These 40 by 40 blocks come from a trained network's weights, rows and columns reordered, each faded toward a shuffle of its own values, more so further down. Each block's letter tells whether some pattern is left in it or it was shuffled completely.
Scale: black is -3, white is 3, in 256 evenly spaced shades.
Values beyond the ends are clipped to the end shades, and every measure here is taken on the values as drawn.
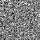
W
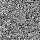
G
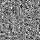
W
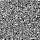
G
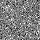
G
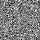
G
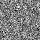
G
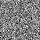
G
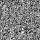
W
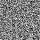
G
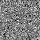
G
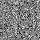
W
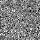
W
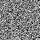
G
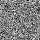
G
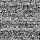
W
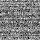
W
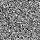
G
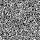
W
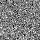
G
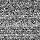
W
